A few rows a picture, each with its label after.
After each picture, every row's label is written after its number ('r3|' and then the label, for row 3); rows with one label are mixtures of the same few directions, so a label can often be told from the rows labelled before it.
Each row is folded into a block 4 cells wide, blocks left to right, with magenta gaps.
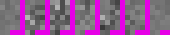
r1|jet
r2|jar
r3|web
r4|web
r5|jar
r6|jar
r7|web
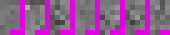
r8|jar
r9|web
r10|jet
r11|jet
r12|jar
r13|jet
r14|web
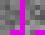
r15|jet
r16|jar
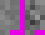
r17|jet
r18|jet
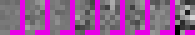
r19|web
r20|jar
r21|jet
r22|jar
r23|web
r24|jet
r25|web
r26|jar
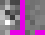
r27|jet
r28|jar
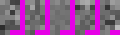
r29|jar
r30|web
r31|web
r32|web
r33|jet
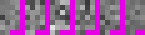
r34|jar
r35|web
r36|jar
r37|web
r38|jar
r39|jar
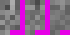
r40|web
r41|web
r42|web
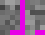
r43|web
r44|jet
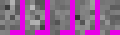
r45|web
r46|jet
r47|jet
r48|jar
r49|jar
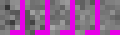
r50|jet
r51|jet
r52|jar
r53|web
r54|jar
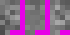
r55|jar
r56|web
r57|jet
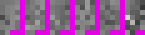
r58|jar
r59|jar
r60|jar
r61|web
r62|jet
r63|jar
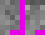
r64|jet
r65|web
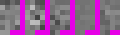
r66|web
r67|jet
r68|jar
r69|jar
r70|jet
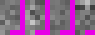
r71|jar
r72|jet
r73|jar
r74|web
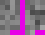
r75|web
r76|jet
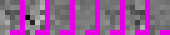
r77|jet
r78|jar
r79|jar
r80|web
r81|jet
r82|jet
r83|jar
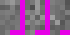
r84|web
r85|web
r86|jar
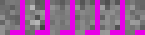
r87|jar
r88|jet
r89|web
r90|web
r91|web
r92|jet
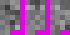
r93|jet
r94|web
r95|jet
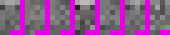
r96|web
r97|jar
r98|jar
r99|web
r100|jar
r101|web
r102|web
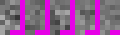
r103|jar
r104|jar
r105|jet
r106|jet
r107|jar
